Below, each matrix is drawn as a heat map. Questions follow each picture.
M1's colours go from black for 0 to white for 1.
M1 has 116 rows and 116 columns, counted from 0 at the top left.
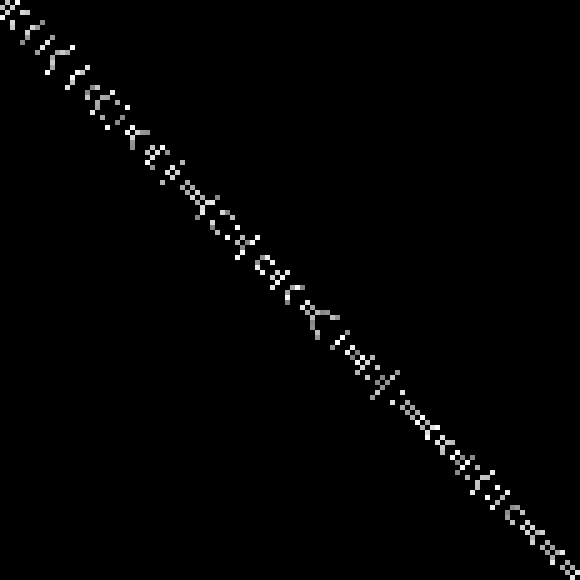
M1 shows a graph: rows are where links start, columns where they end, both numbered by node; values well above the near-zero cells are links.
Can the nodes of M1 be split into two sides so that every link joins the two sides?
yes
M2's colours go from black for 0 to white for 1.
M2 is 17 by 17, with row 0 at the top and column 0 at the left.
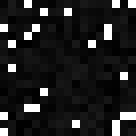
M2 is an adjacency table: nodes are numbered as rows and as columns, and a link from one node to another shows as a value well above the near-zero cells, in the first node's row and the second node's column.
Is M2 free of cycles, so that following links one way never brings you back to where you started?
no
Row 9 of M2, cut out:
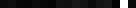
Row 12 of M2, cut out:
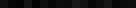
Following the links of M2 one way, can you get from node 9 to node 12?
no
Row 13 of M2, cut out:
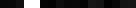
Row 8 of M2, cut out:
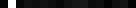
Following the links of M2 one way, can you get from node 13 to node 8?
no
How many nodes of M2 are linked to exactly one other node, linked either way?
3
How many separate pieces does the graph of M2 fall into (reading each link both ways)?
7
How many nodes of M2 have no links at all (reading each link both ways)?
5
